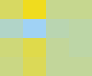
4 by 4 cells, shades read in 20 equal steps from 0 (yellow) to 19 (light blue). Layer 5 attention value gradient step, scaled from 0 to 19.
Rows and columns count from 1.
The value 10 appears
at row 1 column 3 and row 1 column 4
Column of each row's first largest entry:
3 2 4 3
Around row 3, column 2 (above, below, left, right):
19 5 8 11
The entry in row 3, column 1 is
8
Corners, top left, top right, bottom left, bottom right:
6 10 9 11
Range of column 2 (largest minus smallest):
19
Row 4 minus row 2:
-6 -14 -2 -1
